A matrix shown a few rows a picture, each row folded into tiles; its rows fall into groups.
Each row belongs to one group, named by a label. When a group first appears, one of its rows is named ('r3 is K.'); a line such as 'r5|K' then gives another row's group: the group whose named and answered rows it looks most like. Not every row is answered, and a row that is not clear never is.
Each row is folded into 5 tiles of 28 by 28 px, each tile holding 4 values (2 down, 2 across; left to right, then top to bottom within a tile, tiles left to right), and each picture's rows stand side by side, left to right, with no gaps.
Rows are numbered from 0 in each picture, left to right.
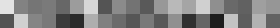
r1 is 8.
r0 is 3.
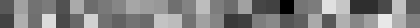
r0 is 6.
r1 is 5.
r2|8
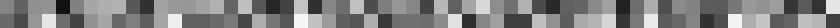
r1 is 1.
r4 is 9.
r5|8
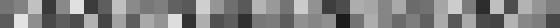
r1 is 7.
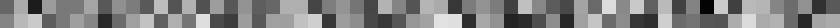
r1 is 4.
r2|5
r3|5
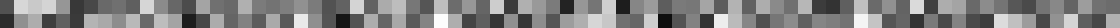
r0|8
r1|5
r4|9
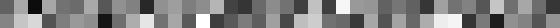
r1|4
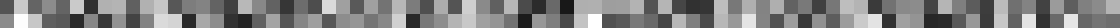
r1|5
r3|9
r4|1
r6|5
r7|6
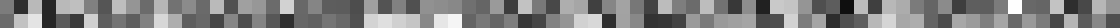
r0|7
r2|3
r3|5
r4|5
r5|3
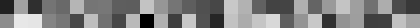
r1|3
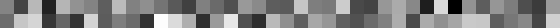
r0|7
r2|8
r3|4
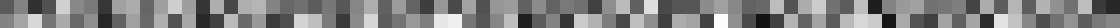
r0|7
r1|6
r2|9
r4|9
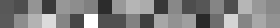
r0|7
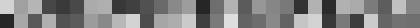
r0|3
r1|9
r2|7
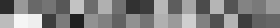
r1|6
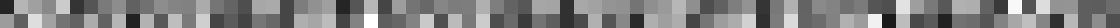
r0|8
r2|9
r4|8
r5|9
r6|7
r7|7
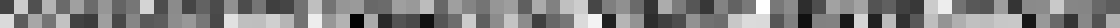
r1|3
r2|7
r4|5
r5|7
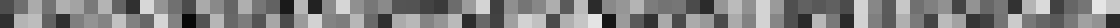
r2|1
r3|8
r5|1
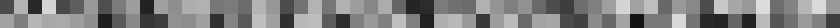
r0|9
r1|8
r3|1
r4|8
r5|8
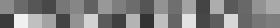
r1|6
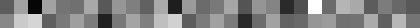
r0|9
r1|9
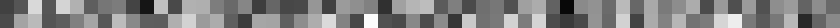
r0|1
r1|1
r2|7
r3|3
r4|8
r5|9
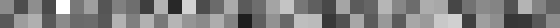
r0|7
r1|9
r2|5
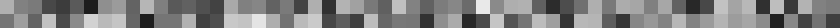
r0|3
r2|7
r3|1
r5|6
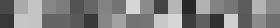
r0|8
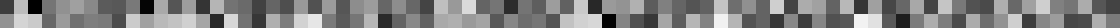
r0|4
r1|4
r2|9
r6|5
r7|1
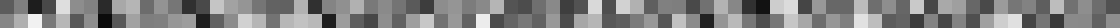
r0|7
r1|3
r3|4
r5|3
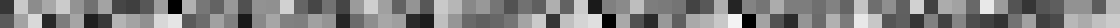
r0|1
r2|3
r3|8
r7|3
